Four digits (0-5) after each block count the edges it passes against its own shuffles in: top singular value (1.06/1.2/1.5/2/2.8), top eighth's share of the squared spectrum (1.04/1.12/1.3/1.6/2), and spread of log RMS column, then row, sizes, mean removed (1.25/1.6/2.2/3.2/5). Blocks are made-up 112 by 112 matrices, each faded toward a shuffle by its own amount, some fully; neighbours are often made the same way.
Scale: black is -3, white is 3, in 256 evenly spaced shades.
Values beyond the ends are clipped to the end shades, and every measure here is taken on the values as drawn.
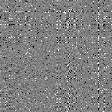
5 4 3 3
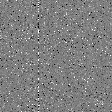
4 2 1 0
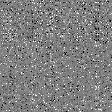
4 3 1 2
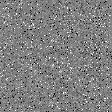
3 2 1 1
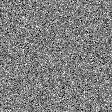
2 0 0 0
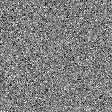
1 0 0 0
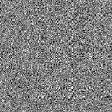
4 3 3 2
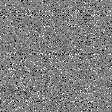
3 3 0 2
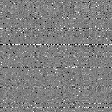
5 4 1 3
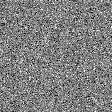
0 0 0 0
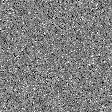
0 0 0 0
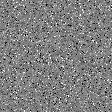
1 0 0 0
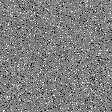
0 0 0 0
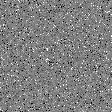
0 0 0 0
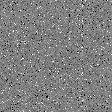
2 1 1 0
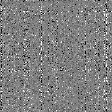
2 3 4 2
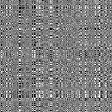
5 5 4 4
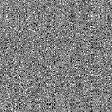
4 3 2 2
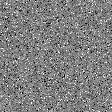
2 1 0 0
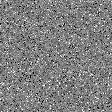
2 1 0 0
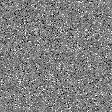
3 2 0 0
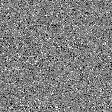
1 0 0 2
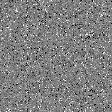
3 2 1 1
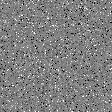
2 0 0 0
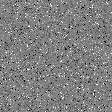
0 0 0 0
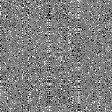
4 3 3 1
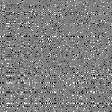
5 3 2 3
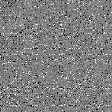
4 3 1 2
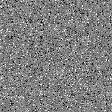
3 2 1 1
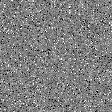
3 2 0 0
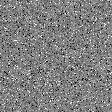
1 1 0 0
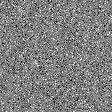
1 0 0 0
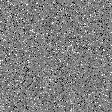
1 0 0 0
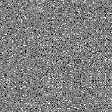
4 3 2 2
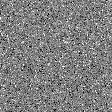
0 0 0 0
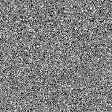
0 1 0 2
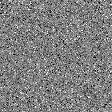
0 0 0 1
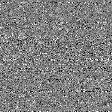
1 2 0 3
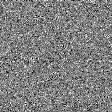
0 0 0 2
